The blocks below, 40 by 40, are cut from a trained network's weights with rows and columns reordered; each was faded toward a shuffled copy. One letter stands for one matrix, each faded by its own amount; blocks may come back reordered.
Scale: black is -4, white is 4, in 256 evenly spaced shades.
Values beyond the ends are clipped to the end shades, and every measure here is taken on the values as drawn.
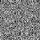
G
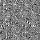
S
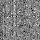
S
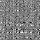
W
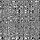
W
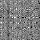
W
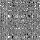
W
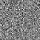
G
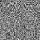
G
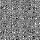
W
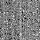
S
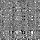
W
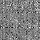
S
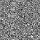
G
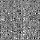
W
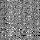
W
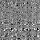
W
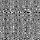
W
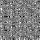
W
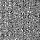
S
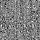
S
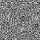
G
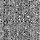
S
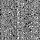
S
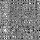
W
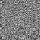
G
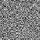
G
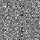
G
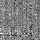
W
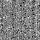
S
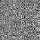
G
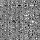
S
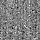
S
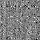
S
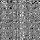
W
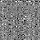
W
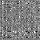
W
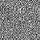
G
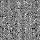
S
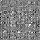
W
